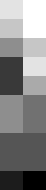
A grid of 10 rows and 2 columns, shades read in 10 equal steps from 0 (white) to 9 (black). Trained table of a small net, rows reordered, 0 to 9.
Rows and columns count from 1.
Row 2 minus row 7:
-2 -5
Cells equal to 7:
2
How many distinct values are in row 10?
2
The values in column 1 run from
1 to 8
